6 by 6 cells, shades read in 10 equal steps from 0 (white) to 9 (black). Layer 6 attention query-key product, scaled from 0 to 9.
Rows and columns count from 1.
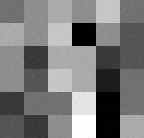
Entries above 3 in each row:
4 4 4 4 5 4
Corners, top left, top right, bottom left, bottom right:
5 5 6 3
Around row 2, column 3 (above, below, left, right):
3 3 4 9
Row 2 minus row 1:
-2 0 -1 5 2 1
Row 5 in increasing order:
1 5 5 5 7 9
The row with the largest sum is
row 5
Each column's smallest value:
3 4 2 0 2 3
